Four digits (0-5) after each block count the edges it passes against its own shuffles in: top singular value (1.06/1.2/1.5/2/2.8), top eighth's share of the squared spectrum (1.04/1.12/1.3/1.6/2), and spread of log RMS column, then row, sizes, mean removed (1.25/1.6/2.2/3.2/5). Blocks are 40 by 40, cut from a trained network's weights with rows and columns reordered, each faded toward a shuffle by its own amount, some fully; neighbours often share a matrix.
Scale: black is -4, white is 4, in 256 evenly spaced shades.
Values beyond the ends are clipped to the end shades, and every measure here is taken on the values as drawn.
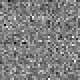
2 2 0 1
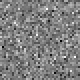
0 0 0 0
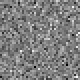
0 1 0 0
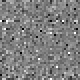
3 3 0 1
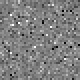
1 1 0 0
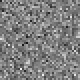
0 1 0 0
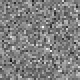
1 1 0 0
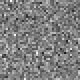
1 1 0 0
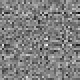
3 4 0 2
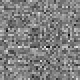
4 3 0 2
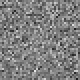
2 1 0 0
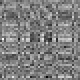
4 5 1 3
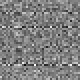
4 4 0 3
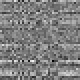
4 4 0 3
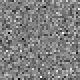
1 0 0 0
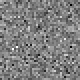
0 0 0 0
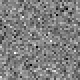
0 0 0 0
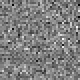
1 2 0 0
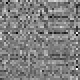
4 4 1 2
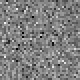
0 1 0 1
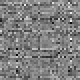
3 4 2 2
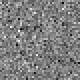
0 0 0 0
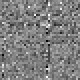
3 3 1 1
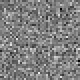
2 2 0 1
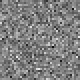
1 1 0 0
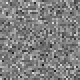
1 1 0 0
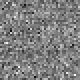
2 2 0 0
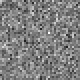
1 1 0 0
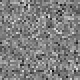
2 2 0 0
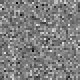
2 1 0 0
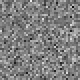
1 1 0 0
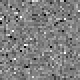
1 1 0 0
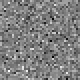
0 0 0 0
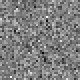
0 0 0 0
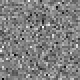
0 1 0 0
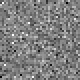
0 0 0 0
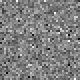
0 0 0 0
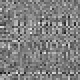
4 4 1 3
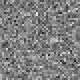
1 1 0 0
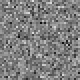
2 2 0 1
